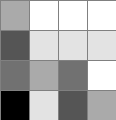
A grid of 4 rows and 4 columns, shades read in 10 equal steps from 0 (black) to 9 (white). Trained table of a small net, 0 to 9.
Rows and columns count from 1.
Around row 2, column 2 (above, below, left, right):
9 6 3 8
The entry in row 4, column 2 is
8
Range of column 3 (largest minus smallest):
6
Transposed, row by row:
6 3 4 0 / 9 8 6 8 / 9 8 4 3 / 9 8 9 6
